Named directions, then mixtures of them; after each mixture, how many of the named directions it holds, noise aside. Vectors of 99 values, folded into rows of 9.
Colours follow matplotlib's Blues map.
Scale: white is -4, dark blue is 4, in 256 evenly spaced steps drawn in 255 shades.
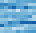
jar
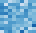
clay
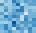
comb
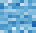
three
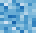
two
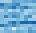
two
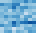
two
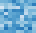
three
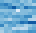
one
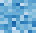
three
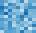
two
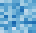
two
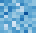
one
